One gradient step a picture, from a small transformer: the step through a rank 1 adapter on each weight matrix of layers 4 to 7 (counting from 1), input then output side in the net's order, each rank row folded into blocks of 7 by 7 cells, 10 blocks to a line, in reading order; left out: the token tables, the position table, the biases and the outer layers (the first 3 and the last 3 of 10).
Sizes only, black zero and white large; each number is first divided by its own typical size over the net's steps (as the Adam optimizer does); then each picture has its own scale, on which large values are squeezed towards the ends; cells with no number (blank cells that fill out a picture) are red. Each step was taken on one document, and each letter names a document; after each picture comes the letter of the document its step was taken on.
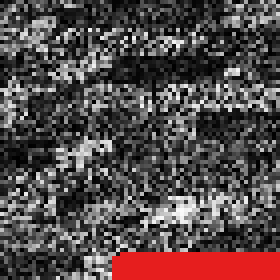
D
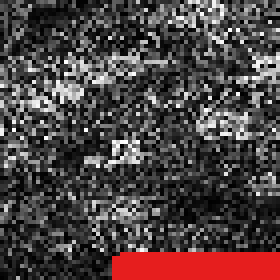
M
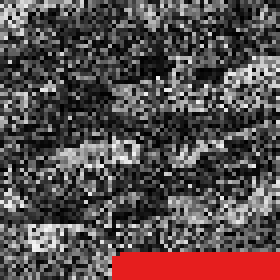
D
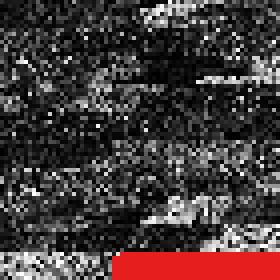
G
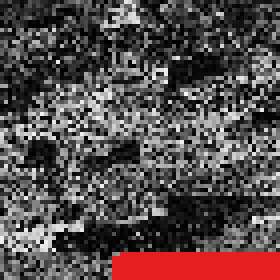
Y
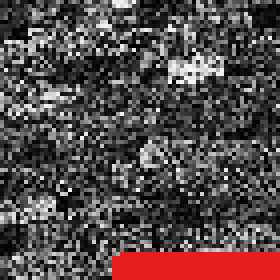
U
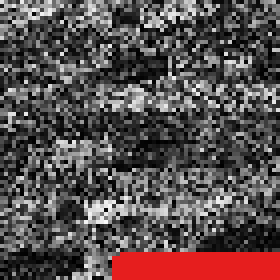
D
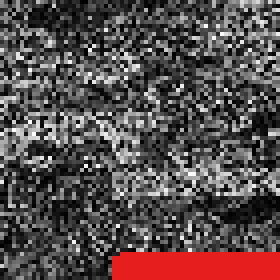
M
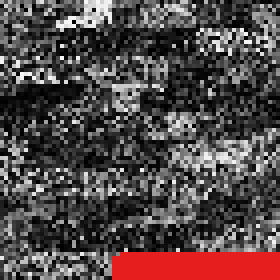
Y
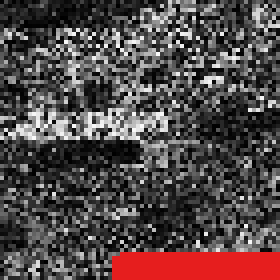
U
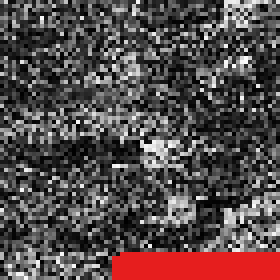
U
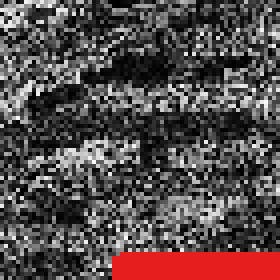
D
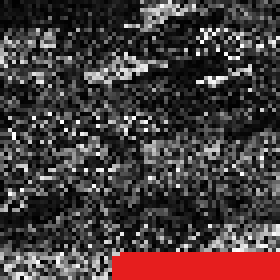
G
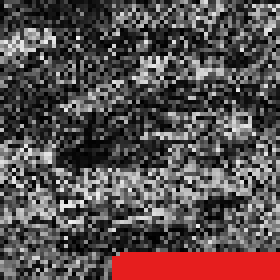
Y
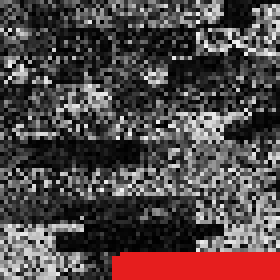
Y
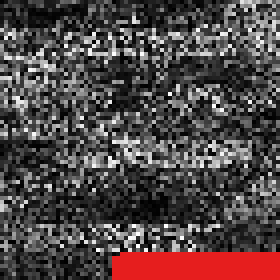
M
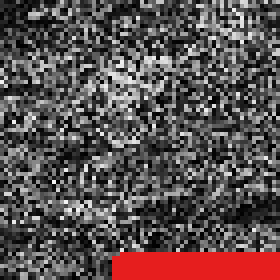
U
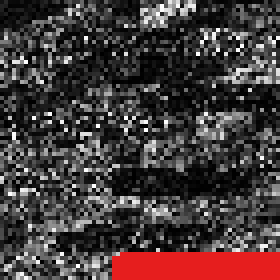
G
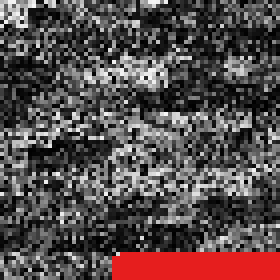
Y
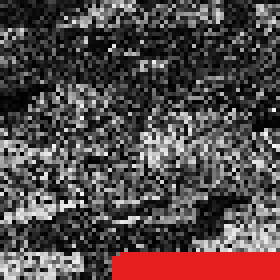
Y
